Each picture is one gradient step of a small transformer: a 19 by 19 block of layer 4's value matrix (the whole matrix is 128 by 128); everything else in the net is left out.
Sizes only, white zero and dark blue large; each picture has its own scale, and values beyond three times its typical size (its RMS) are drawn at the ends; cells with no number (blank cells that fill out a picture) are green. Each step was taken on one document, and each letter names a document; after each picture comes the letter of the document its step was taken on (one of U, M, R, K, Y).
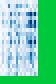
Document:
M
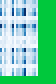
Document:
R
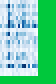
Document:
M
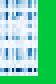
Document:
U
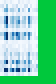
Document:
U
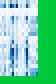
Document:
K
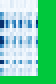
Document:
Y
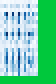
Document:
U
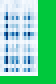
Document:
U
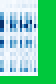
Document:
Y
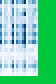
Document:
R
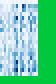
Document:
Y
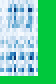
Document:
U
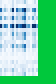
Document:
R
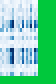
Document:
Y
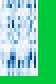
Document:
M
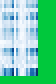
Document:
K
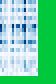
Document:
R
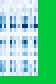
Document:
Y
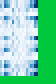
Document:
K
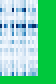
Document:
R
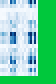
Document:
M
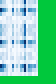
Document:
R
